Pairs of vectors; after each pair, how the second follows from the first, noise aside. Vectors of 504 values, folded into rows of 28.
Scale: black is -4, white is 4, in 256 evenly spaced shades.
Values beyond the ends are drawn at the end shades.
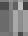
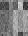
copied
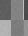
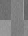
shrunk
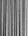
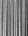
negated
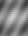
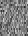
shuffled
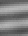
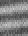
copied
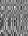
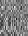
copied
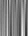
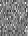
shuffled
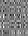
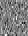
shuffled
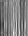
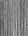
shrunk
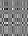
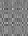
shrunk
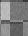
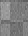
shrunk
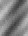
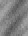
shrunk
